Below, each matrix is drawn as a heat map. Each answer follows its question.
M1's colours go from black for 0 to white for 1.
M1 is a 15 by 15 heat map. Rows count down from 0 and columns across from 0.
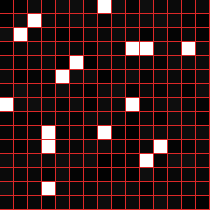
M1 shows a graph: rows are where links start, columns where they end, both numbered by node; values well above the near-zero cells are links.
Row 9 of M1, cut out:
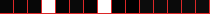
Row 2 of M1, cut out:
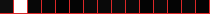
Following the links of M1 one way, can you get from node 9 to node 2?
no
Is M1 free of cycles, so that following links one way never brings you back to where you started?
no
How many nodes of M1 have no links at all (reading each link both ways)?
4
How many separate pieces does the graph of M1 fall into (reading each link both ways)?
7
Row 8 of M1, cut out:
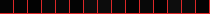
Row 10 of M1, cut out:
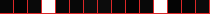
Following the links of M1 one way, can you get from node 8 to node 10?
no
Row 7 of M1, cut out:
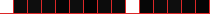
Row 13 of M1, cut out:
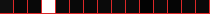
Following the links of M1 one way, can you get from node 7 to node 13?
yes
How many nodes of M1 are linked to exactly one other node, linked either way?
7
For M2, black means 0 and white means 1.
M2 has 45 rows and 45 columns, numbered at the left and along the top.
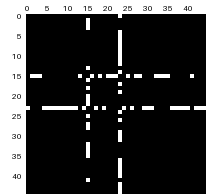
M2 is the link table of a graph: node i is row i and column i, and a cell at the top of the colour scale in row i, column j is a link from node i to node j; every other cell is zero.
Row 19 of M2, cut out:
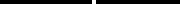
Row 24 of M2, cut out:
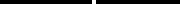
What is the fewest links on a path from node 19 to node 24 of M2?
2
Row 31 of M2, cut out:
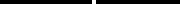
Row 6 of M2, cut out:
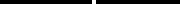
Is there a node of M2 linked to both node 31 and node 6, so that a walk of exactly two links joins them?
yes
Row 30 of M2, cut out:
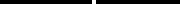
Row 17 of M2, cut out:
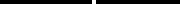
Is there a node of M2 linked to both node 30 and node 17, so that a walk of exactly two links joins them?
yes
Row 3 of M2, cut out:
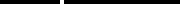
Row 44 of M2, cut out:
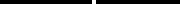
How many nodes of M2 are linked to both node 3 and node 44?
0
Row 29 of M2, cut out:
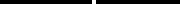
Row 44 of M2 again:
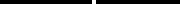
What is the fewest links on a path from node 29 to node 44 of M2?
2
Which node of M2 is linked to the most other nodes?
node 23
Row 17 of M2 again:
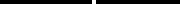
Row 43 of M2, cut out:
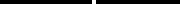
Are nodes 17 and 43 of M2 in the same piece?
yes
